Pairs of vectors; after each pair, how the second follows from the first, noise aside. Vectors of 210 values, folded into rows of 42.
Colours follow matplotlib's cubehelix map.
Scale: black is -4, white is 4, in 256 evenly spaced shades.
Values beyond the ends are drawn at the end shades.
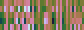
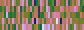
shuffled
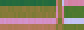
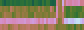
copied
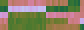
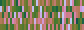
shuffled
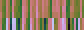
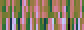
copied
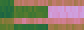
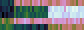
scaled up
